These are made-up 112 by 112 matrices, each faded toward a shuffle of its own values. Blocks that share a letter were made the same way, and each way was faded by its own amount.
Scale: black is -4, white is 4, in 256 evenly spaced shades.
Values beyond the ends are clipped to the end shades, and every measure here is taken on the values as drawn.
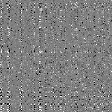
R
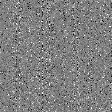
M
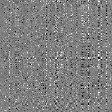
R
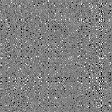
R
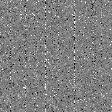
M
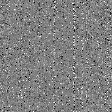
M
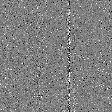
M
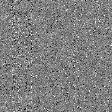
M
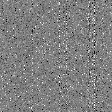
M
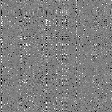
R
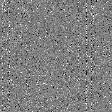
M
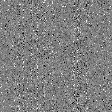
M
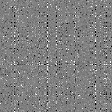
R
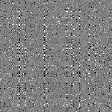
R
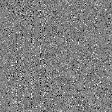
M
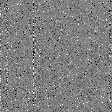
M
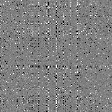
R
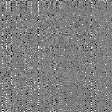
R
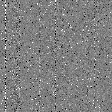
M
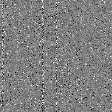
M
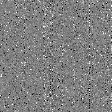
M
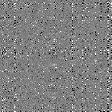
R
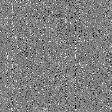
M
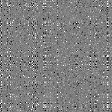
R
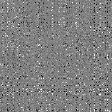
R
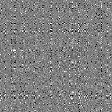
R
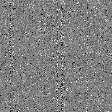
M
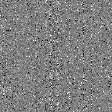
M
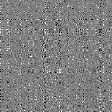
R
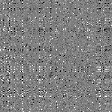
R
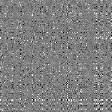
R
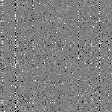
R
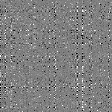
R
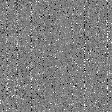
M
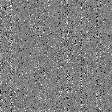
M
